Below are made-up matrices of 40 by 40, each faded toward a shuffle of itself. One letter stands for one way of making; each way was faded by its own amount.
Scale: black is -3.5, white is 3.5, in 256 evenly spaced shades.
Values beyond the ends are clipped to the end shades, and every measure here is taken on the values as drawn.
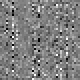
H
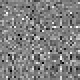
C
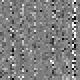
H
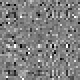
C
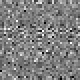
C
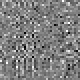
C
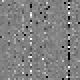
H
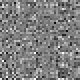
C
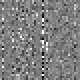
H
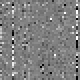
H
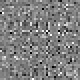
C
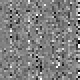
H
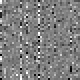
H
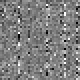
H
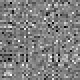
C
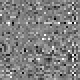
C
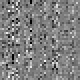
H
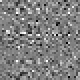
C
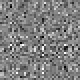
C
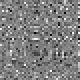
C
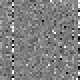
H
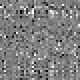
C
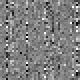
H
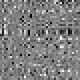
C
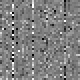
H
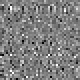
C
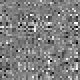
C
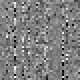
H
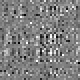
C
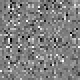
C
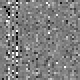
H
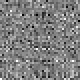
C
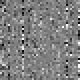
H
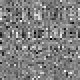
C
